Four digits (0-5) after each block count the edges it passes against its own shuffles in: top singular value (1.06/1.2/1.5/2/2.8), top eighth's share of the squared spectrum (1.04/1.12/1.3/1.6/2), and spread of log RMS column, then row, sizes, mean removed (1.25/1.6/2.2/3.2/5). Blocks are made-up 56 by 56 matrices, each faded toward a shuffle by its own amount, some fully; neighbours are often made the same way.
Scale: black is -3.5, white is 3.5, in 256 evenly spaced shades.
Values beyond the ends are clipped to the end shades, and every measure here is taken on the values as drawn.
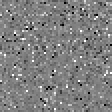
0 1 0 0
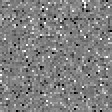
2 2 0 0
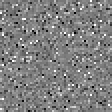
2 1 0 0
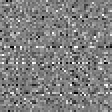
4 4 1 3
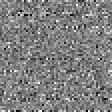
1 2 0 3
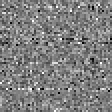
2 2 0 2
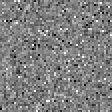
0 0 0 0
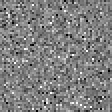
0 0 0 0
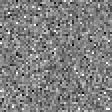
0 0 0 0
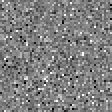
1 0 0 0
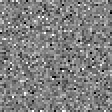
0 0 0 0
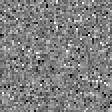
1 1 0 0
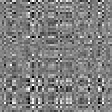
5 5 4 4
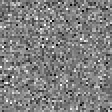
2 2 0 0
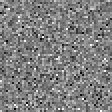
0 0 0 0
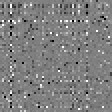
4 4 2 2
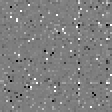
3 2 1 0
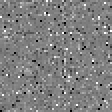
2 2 0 0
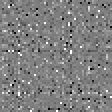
3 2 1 0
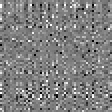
4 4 2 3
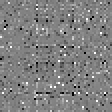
4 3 2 1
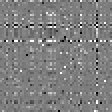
5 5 3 3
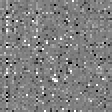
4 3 1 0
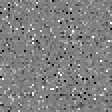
2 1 0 0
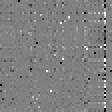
4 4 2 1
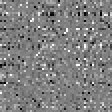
4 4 2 2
